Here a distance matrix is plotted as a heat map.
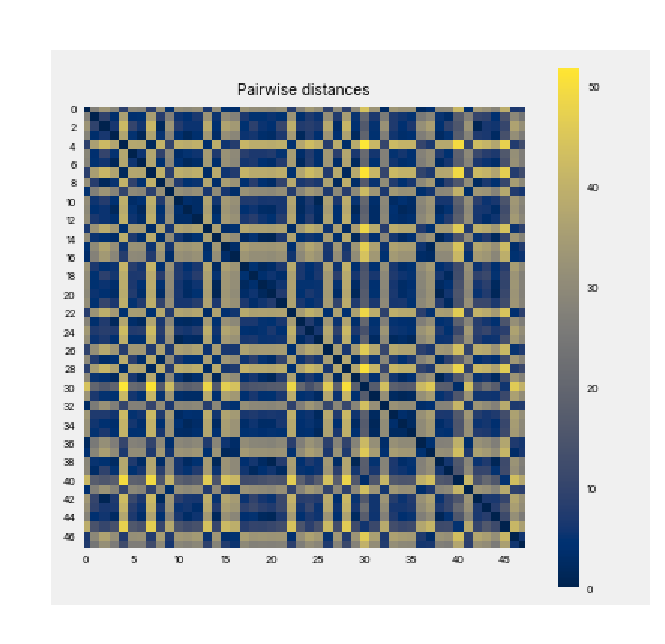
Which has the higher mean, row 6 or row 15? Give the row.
15
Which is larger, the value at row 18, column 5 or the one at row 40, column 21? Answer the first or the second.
the second
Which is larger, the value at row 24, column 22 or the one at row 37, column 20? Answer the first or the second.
the first
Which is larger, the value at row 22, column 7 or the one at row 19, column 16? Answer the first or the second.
the second
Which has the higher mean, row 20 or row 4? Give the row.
4
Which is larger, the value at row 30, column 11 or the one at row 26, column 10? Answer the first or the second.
the second
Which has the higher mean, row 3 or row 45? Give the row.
45
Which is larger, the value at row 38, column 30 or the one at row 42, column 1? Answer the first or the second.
the first
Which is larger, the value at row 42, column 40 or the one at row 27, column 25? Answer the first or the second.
the first
